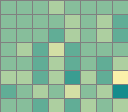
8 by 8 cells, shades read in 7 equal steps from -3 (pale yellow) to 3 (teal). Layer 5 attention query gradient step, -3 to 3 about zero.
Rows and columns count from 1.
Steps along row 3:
same same up down up down up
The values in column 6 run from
-1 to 0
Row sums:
-1 -1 0 -1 1 -3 0 -1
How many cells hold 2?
1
